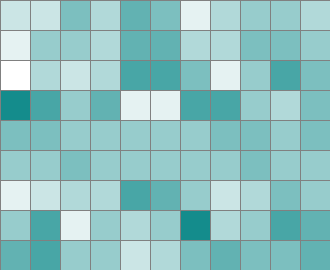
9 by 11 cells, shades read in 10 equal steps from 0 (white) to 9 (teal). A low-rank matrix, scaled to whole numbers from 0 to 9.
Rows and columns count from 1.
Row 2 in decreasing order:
6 6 5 5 4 4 4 3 3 3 1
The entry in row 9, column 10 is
5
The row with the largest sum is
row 4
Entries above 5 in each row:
1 2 3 5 0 0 2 4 4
